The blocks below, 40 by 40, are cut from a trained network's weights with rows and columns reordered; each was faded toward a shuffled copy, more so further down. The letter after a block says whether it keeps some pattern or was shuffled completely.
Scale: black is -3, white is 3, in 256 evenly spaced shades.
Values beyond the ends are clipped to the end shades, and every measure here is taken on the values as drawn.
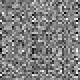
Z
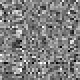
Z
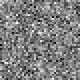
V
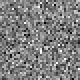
V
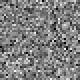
V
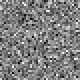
V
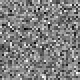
V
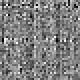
Z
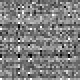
Z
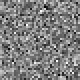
V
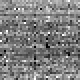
Z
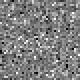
V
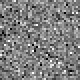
V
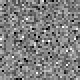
V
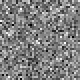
V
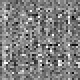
Z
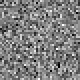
V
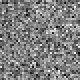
V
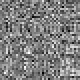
Z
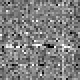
Z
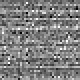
Z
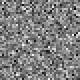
V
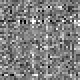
Z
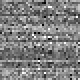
Z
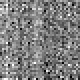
Z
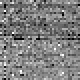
Z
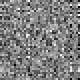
Z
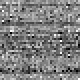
Z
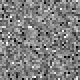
V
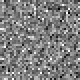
V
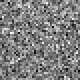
V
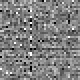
Z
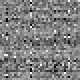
Z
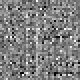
Z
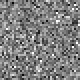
V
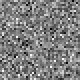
V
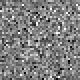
V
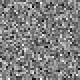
V
